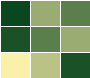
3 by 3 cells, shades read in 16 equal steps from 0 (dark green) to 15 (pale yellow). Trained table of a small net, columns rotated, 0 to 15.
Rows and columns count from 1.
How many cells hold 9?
2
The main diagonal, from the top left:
0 5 1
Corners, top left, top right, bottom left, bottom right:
0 5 15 1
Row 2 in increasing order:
1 5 9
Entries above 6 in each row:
1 1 2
